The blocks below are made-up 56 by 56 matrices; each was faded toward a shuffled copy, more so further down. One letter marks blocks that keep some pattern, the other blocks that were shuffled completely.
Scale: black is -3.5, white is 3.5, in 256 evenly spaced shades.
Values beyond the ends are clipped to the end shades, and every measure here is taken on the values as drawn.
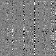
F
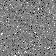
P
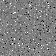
P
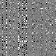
F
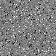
P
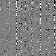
F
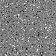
P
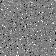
P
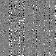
F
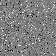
P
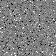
P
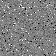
P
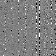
F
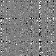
F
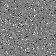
P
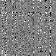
F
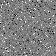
P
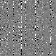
F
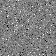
P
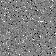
P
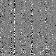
F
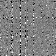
F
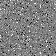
P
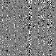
F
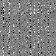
F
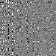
F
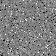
P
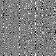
F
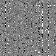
F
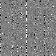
F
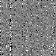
F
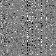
F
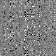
F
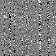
F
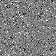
P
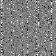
F
